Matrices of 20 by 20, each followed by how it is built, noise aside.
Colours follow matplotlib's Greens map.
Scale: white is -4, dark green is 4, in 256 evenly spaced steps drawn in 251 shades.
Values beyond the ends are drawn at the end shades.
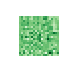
low rank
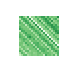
Toeplitz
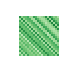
Toeplitz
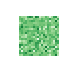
low rank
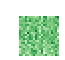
low rank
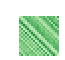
Toeplitz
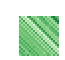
Toeplitz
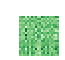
low rank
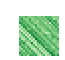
Toeplitz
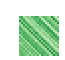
Toeplitz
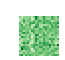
low rank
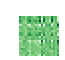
low rank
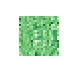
low rank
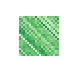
Toeplitz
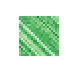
Toeplitz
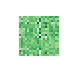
low rank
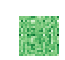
low rank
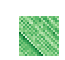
Toeplitz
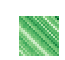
Toeplitz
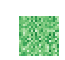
low rank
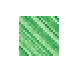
Toeplitz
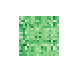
low rank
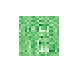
low rank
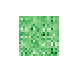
low rank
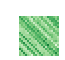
Toeplitz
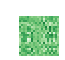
low rank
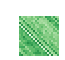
Toeplitz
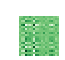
low rank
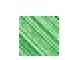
Toeplitz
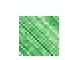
Toeplitz
